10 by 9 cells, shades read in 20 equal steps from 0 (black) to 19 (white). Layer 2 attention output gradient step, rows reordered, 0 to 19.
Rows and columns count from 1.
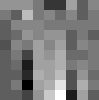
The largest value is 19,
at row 10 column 6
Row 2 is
9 7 14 9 10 8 10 7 9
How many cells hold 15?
1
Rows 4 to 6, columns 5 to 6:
11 11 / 10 12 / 11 13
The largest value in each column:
11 11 14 13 15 19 12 13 10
